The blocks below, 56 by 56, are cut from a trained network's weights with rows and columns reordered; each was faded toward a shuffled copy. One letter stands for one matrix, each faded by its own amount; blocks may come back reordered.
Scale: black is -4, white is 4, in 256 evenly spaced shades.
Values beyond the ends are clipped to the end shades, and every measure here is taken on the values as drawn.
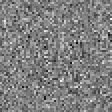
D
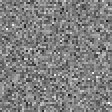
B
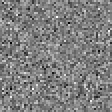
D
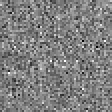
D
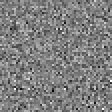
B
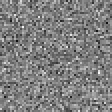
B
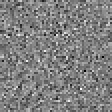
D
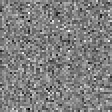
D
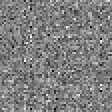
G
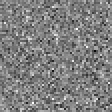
B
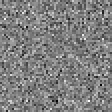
D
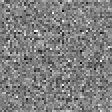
G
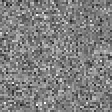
B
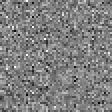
G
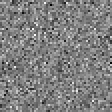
D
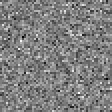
B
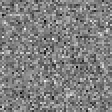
D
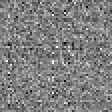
G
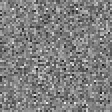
B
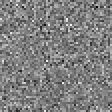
D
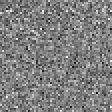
D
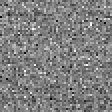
G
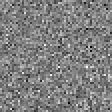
B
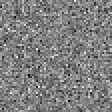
D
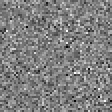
D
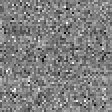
G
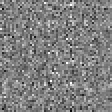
G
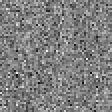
D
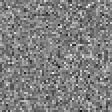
B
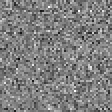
D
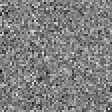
B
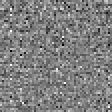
G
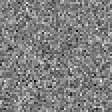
B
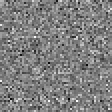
D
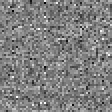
G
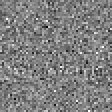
D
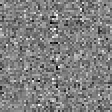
G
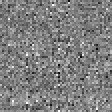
G
